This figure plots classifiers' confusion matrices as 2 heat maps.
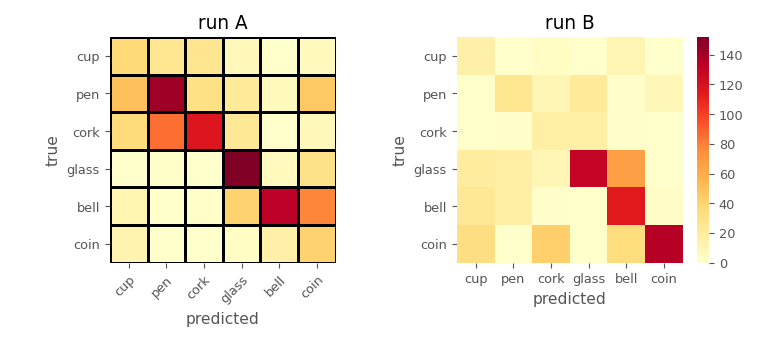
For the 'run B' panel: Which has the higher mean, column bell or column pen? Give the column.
bell
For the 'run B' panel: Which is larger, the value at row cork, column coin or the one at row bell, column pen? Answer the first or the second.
the second
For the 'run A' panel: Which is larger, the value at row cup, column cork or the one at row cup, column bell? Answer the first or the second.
the first
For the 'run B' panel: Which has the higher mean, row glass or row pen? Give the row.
glass
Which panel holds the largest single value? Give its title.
run A
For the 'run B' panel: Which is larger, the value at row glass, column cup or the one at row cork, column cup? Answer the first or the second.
the first
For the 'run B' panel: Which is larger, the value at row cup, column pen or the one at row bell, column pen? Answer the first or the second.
the second
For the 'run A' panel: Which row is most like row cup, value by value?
coin
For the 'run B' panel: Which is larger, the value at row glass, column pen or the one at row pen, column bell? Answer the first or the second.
the first
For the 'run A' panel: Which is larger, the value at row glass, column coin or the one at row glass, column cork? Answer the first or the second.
the first
